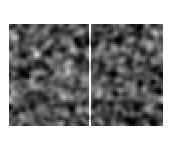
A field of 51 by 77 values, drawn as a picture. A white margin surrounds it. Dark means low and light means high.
Grain: blotchy. Mirror symmetry: none. Average level on the scale: 30%. Slope: none. Odd lines: column 41.
